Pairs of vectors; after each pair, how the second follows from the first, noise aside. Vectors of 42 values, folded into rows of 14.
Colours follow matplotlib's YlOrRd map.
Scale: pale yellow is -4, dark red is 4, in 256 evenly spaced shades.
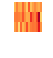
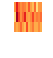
reversed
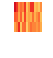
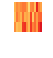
reversed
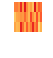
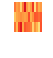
sign-scrambled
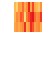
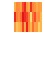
reversed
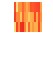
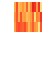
reversed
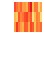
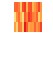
reversed
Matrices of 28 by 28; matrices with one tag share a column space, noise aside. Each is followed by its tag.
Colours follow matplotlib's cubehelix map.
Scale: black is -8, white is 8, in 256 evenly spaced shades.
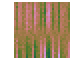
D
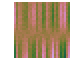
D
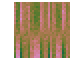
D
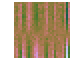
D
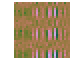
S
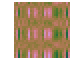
S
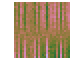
D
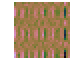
S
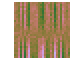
D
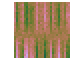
D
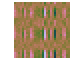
S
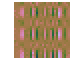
S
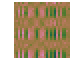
S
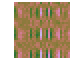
S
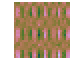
S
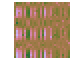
S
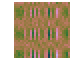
S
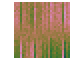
D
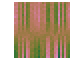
D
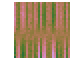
D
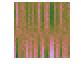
D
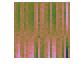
D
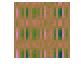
S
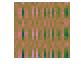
S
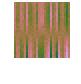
D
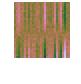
D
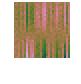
D
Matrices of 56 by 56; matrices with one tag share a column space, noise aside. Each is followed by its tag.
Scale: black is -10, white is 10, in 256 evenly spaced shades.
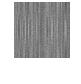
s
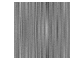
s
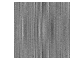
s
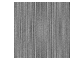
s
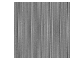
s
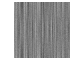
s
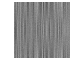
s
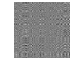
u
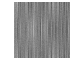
s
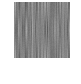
s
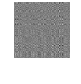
u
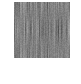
s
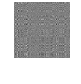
u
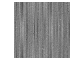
s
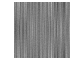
s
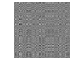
u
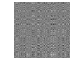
u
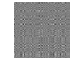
u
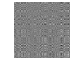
u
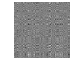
u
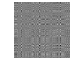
u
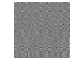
u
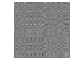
u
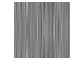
s
